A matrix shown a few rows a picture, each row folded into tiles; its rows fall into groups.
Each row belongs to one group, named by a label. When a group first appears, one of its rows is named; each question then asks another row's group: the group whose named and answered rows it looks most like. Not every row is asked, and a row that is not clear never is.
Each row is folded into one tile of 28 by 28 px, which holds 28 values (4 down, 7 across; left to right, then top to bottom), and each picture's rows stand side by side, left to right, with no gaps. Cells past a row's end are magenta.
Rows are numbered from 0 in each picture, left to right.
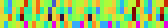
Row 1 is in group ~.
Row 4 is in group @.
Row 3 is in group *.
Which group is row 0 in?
@
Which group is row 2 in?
*
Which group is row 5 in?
@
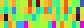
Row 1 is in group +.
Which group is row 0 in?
*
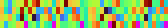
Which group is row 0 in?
@
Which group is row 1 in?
+
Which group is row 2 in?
+
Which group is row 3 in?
~
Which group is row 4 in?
*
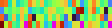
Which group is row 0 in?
*
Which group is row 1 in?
*
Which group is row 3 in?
~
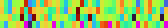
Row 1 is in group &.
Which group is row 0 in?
@
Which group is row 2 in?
@
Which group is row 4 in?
~
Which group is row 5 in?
~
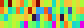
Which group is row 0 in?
+
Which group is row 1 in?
+
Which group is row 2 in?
*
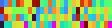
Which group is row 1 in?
+
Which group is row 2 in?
@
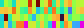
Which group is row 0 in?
&
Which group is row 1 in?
+
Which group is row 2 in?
*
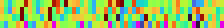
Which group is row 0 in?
@
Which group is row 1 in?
@
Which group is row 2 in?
+
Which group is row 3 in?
@
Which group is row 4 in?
+
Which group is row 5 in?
&
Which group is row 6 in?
~
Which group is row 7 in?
&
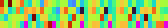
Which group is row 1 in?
&
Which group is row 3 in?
~
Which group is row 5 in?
&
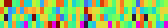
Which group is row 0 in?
+
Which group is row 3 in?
&
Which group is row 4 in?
~
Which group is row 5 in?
*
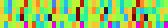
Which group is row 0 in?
@
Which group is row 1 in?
~
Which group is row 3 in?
~
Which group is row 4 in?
@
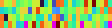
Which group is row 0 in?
*
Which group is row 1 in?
~
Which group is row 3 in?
+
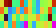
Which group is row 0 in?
+
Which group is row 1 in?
@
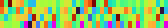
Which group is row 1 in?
&
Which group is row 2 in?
~
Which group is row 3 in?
+
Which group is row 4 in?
&
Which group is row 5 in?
~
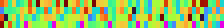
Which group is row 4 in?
~
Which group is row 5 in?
@
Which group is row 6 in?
@
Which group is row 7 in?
+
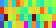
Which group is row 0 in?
&
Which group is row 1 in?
&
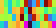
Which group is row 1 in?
&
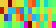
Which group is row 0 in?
+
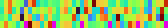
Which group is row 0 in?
~
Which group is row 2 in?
~
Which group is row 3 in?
+
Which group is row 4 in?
&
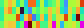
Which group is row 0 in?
~
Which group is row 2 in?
@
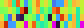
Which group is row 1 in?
~
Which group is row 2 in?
&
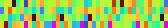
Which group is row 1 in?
*
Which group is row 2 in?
*
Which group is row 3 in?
&
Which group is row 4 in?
+
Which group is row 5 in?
~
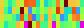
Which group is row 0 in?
@
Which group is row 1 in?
*
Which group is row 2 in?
+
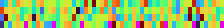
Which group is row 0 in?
&
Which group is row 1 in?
*
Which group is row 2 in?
~
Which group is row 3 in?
+
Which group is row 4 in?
*
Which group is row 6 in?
@
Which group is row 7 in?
&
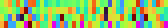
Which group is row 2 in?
&
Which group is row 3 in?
~
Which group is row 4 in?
@
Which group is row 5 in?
&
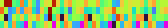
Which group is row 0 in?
+
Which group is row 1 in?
@
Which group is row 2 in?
*
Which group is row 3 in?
*
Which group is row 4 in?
&
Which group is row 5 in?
*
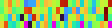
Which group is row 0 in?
~
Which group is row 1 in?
&
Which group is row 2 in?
+
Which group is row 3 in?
@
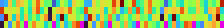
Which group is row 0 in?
&
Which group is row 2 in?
&
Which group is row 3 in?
&
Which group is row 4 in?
+
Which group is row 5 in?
~
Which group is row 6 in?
&
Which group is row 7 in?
@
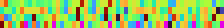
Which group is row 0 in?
*
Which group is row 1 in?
&
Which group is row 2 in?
@
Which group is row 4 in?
*
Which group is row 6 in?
&
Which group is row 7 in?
~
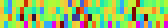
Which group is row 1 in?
*
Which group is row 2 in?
~
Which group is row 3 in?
*
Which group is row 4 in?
@
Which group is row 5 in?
&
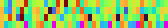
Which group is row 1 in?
~
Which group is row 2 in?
+
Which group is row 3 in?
*
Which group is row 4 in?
*
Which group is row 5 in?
*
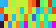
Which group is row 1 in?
+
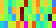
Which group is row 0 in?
@
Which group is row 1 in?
~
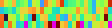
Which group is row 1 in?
&
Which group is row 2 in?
*
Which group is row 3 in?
@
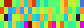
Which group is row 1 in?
*
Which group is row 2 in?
~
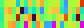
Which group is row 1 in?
*
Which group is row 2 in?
@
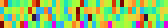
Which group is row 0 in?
*
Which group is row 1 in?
+
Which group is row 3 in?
&
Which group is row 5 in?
*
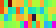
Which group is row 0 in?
+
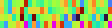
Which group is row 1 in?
&
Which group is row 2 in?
~
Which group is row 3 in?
~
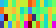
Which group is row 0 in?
&
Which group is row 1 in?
*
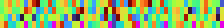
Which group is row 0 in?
~
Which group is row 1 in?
+
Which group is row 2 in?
~
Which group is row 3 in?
@
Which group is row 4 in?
&
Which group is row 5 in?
+
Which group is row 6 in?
~
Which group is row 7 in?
~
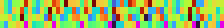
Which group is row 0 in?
@
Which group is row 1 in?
@
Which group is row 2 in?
+
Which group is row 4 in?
&
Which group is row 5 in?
+
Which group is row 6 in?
@
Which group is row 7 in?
&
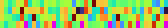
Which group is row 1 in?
&
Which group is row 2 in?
~
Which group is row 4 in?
&
